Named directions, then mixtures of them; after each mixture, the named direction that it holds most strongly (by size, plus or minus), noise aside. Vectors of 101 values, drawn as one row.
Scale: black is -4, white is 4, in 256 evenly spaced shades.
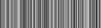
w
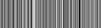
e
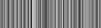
e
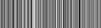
e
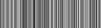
w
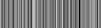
e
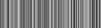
w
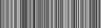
w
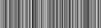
w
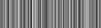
w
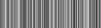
w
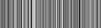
e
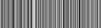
e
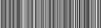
w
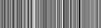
e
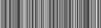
w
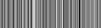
e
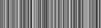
w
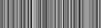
e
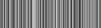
e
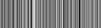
e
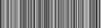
w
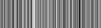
e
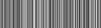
w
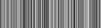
w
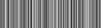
w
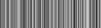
w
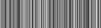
w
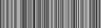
w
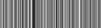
e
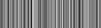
e
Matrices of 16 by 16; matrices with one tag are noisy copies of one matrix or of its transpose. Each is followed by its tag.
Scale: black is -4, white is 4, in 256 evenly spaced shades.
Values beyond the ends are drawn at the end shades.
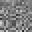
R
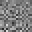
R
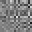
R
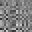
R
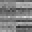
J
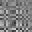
R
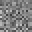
R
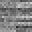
J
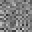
R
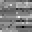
J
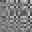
R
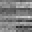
J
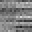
J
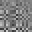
R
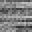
J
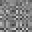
R
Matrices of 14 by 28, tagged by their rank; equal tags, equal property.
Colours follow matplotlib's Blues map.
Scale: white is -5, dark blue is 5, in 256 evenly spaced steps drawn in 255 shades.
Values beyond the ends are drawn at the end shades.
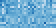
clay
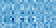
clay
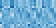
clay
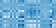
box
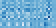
clay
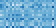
box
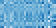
box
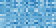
clay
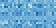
clay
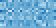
clay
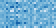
clay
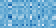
box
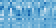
box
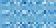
box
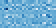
clay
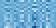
box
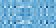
box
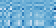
box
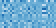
clay
